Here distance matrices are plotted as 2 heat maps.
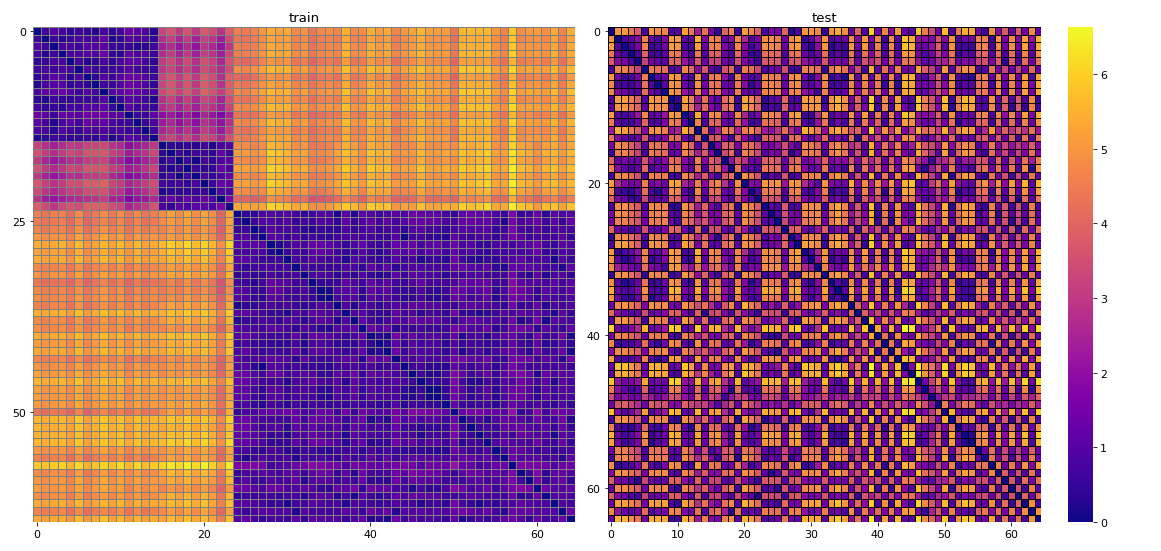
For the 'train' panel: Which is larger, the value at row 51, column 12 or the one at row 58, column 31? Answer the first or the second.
the first
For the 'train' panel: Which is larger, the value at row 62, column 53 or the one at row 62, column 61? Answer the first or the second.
the second
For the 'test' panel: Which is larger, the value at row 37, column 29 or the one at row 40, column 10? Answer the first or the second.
the first
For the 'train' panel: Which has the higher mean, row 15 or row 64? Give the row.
15
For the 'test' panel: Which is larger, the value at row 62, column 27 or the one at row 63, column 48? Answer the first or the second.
the second
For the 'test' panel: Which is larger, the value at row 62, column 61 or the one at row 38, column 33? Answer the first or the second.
the second
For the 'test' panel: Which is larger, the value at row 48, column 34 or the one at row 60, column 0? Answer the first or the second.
the first
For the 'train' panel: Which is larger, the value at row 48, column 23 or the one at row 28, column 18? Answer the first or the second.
the second
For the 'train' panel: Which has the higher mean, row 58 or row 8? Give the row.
8
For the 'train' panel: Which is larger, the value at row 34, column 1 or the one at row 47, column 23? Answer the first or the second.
the second
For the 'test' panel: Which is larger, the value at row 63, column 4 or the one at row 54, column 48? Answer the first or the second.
the second
